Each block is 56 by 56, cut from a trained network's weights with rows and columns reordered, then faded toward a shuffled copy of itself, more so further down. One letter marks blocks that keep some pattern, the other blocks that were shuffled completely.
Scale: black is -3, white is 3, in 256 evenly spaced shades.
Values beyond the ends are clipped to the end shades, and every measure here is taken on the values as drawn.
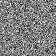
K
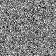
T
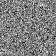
K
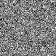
T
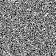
K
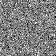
K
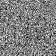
T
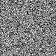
K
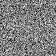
K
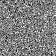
K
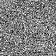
T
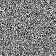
K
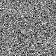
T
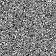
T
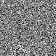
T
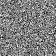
K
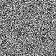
T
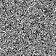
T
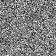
K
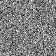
K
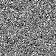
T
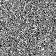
K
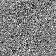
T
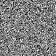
T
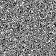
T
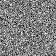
K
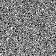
K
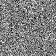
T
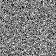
K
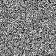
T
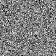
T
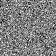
K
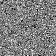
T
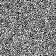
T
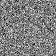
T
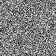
K
